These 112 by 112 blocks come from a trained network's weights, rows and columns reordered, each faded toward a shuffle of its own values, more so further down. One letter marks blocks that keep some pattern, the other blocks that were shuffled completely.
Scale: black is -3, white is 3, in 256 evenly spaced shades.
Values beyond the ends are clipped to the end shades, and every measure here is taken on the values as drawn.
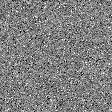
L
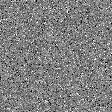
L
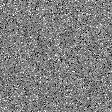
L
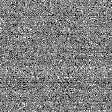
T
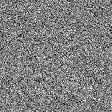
T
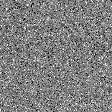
L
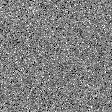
L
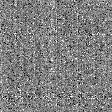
T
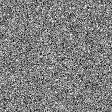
L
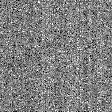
T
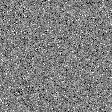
L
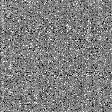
T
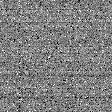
T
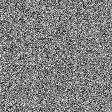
L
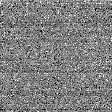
T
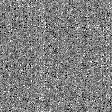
T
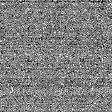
T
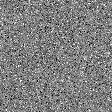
L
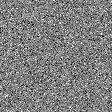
L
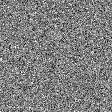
L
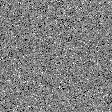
L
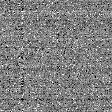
T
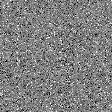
T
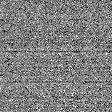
T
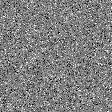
L
